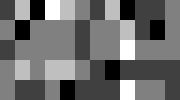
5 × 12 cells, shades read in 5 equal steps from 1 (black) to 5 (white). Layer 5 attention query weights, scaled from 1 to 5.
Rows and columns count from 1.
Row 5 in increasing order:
1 2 2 2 2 2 2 3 3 3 3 5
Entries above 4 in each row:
1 0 1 0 1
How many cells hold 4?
7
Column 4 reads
5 3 3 4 3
